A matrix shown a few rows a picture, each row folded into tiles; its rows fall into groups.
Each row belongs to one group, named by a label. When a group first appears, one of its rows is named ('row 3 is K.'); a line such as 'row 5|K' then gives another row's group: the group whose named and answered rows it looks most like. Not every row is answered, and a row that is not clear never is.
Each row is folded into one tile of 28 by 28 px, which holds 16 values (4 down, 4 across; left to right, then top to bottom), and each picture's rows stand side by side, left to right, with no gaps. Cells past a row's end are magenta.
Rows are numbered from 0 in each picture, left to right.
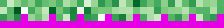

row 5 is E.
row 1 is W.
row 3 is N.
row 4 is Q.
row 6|Q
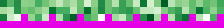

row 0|E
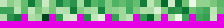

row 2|E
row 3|E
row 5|Q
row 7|N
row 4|E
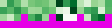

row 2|E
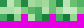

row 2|Q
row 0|Q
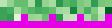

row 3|W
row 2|E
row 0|N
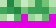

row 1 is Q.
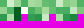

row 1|N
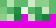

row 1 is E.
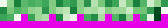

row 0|N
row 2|E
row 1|E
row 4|Q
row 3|Q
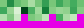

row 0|W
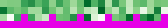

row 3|E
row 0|W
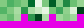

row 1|Q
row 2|W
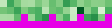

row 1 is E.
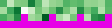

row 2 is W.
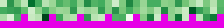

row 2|E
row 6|W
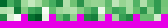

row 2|Q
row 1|N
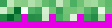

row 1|N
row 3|N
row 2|N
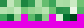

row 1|Q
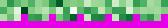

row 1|Q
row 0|W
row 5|Q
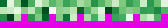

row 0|Q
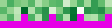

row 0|W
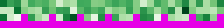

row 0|E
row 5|N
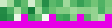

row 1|N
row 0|N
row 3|E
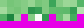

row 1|W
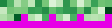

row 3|W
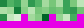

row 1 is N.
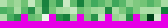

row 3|W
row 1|N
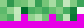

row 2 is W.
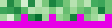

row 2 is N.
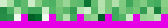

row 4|N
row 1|N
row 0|N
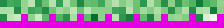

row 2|Q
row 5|Q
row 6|W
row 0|E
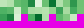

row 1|Q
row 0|N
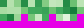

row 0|Q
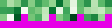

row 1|W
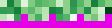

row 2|N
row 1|W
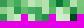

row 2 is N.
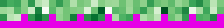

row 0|E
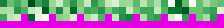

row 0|E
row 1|E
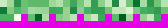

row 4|Q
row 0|N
